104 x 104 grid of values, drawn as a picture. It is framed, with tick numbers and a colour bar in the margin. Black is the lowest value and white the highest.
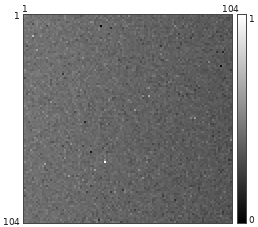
Histogram: heavy tails on both sides. Average level on the scale: 40%. Odd rows or columns: none. Slope: up to the left.
